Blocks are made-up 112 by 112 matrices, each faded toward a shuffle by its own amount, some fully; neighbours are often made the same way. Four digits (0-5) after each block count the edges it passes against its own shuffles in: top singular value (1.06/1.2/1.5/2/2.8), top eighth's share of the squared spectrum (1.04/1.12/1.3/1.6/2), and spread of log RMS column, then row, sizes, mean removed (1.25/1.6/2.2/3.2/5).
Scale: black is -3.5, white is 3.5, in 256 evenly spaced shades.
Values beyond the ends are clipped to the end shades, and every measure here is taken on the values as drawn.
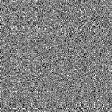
4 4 2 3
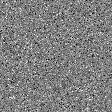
1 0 0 0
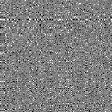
5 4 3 3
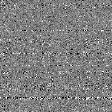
2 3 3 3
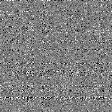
2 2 3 4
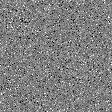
0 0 0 0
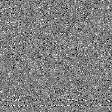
2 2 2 3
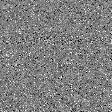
0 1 1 2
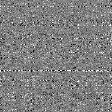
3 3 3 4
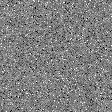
0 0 0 0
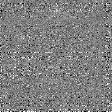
2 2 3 4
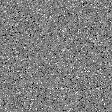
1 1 1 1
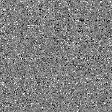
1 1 1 2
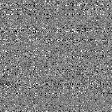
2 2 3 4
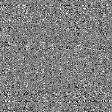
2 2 3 3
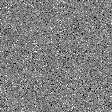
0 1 1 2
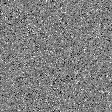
0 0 0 0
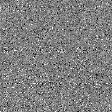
1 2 2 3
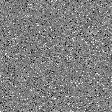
3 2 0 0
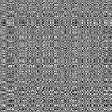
5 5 4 4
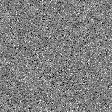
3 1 0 0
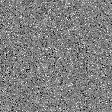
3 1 0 0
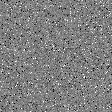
2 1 0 0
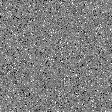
2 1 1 0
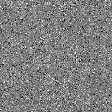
3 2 1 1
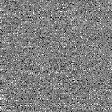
4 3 2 2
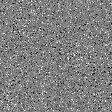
1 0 0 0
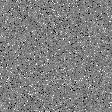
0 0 0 0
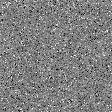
0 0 0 0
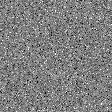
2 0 0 0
